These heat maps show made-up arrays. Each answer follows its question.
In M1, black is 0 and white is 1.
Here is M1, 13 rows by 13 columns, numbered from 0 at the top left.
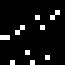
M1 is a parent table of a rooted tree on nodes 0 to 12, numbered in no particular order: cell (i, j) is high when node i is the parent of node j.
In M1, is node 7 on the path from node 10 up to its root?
no
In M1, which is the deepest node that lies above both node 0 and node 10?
3
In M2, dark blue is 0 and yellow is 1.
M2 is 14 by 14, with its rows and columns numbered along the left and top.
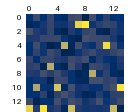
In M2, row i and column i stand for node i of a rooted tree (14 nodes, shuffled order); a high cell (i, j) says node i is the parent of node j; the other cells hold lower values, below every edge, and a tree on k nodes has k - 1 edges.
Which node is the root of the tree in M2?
10
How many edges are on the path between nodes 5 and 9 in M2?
5
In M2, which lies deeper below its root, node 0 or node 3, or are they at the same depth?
node 3
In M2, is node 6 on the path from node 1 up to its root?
no
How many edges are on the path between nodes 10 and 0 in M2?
2
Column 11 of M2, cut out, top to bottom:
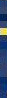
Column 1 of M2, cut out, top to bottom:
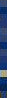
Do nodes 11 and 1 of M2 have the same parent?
no
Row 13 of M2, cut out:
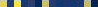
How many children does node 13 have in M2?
4
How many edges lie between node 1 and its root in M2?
1
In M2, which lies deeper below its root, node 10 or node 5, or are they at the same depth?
node 5
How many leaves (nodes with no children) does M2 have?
8
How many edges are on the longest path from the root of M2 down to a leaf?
3
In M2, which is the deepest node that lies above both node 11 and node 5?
4
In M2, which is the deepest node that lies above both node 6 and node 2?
13
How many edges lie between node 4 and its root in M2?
1
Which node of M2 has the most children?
13
